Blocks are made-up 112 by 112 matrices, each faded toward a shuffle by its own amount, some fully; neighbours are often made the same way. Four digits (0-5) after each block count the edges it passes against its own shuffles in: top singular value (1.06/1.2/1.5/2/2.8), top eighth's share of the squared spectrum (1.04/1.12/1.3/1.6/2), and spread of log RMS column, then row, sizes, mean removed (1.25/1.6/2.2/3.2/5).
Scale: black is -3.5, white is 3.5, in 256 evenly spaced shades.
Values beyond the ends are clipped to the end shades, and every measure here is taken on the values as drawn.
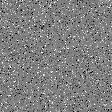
0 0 0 0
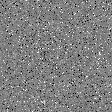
2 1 0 0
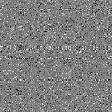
4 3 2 2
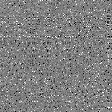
4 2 1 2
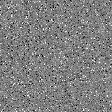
3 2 1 0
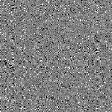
4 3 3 2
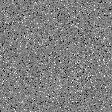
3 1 1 0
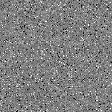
3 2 1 1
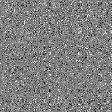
4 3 2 2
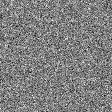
0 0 0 0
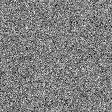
1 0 0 0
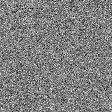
2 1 0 0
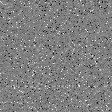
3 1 0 0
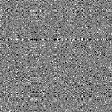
5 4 2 3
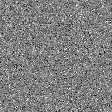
2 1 0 0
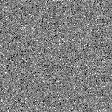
3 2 0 0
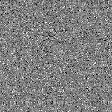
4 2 1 1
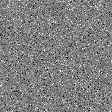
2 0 0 0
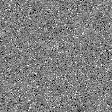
3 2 1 0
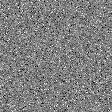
1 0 0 0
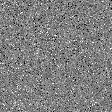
2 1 0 0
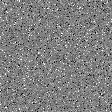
2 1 0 0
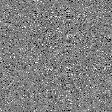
4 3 1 1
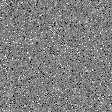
0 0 0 0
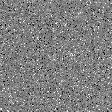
3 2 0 1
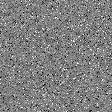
2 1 0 0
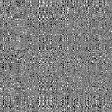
5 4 3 3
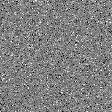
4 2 1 0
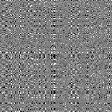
5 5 4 4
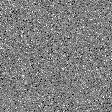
2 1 0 0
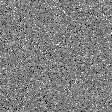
0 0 0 0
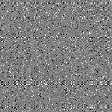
5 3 2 3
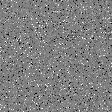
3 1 0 0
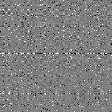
5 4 2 2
